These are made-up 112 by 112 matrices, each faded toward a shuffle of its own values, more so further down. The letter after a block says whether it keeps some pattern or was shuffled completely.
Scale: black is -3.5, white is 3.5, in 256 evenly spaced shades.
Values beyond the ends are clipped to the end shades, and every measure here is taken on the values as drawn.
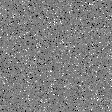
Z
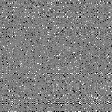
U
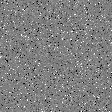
Z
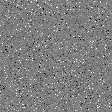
Z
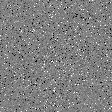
Z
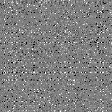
U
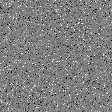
Z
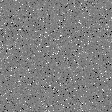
Z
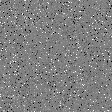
Z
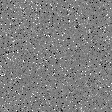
Z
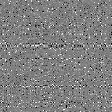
U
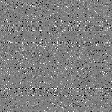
U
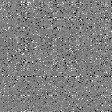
U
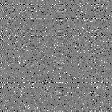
U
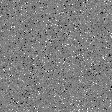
Z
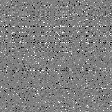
U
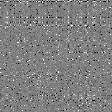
U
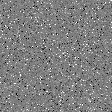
Z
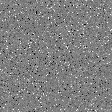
Z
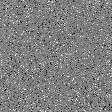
Z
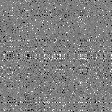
U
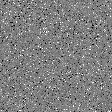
Z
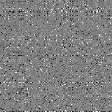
U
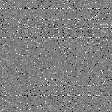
U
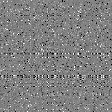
U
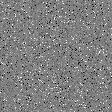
Z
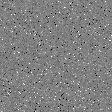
Z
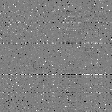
U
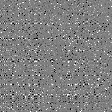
U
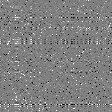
U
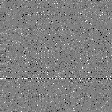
U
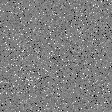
Z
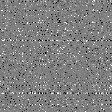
U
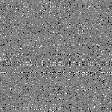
U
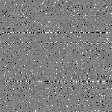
U
